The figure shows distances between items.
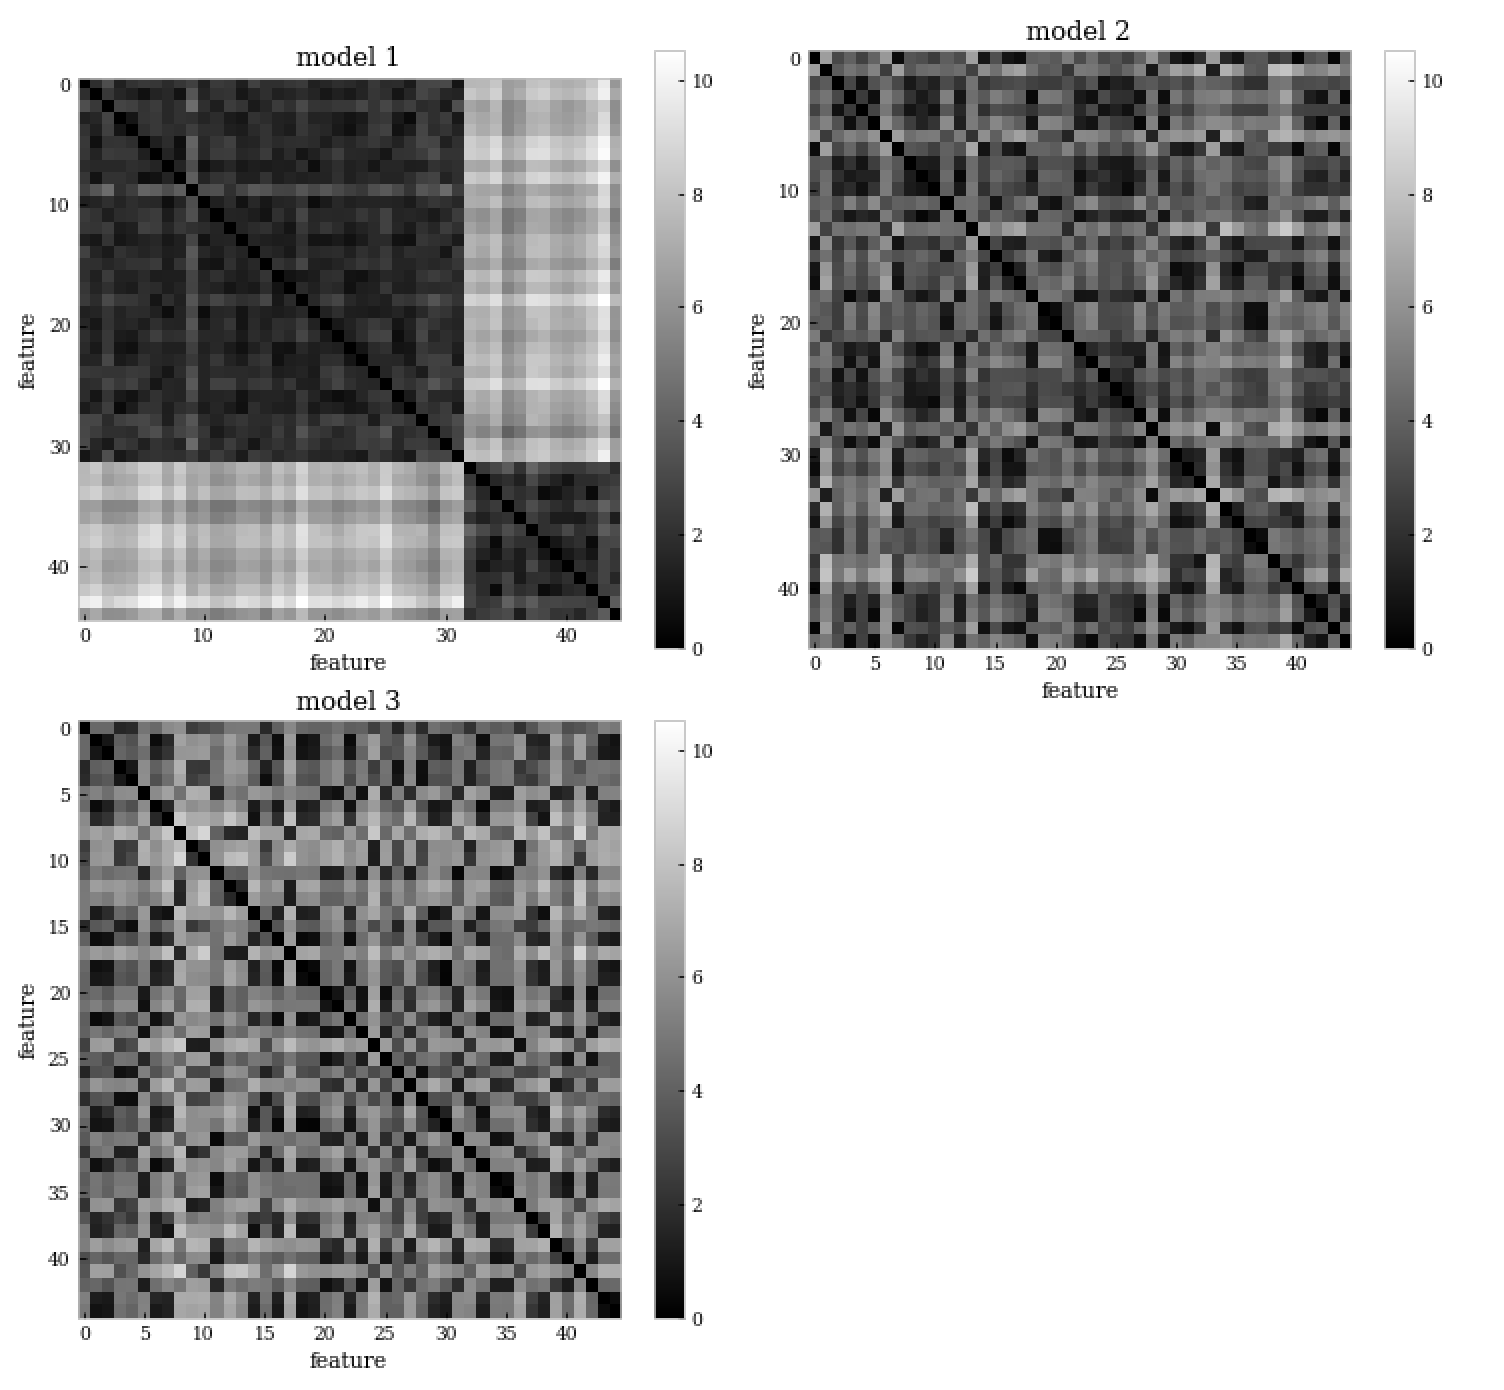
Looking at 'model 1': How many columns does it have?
45
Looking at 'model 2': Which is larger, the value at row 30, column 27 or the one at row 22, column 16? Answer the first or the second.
the first
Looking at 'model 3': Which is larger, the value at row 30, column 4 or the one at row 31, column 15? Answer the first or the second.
the second
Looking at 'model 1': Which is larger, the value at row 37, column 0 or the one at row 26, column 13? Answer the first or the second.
the first
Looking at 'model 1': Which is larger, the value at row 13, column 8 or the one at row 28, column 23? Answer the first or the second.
the second
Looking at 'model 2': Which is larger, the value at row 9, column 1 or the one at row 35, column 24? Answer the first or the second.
the first
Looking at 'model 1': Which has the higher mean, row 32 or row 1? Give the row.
32
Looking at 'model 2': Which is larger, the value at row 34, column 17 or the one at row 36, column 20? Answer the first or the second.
the first
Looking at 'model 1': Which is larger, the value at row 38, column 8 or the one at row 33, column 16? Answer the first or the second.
the first
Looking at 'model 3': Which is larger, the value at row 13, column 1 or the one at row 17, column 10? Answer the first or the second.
the second
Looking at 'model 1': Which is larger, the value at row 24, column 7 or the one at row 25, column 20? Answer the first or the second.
the second
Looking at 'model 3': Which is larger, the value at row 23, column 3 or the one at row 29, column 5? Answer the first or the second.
the second
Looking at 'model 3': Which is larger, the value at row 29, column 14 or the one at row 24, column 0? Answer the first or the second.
the second
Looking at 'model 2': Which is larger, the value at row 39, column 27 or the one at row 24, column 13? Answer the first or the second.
the first
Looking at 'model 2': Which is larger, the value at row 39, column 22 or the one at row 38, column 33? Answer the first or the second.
the second
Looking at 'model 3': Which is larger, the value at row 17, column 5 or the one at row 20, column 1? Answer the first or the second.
the first
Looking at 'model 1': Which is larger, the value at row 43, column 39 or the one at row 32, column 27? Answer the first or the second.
the second
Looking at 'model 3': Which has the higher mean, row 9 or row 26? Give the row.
9
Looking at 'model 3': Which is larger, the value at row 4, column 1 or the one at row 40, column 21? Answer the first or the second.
the first
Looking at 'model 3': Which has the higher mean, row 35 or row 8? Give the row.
8
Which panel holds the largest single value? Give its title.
model 1
